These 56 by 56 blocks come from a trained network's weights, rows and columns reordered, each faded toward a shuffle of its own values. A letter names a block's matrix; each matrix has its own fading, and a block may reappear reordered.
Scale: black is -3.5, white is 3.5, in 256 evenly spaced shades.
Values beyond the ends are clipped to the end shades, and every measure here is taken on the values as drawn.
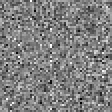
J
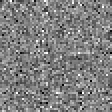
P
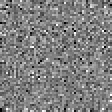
P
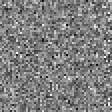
J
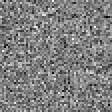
J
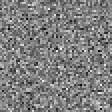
J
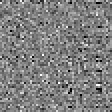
P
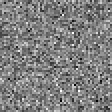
J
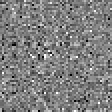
P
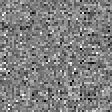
P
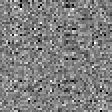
P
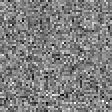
J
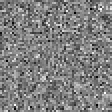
J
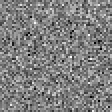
J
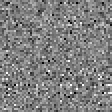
P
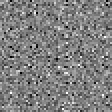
P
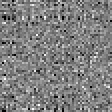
P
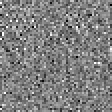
P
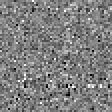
P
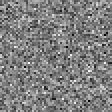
J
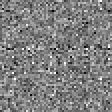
P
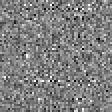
P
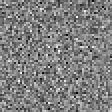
J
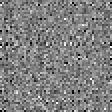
P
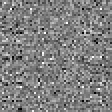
P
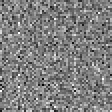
J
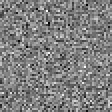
J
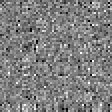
P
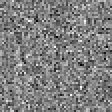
J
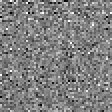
P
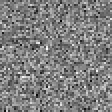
J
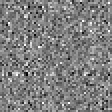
P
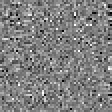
P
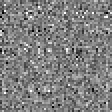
P
